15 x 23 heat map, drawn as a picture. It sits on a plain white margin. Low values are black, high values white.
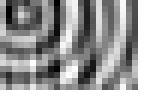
Slope: none. Ninth with the lowest average: top left. Average level on the scale: 50%. Rings: centred on the top left.
